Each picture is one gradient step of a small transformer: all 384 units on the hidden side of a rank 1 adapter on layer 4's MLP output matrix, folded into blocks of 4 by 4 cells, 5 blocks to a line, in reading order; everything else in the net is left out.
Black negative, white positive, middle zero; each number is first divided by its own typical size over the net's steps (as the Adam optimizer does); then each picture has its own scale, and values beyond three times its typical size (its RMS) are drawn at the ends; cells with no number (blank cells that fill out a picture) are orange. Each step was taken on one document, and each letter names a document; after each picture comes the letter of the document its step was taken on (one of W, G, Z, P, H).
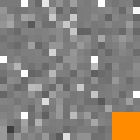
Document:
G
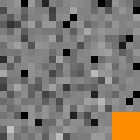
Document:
G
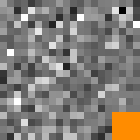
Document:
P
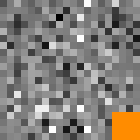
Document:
P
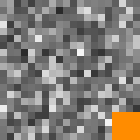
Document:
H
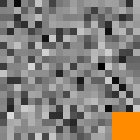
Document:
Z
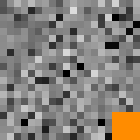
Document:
P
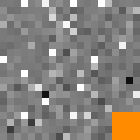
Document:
G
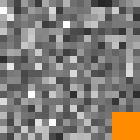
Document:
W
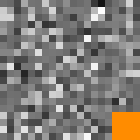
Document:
W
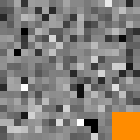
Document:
W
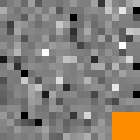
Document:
G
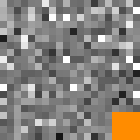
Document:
W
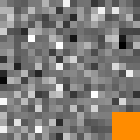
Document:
W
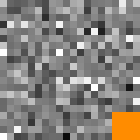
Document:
H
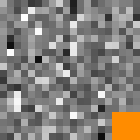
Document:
P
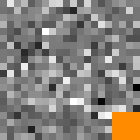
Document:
H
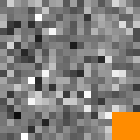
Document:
H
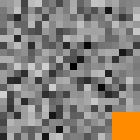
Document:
Z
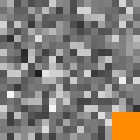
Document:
H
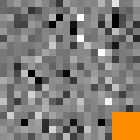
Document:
P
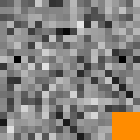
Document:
Z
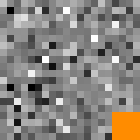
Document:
P
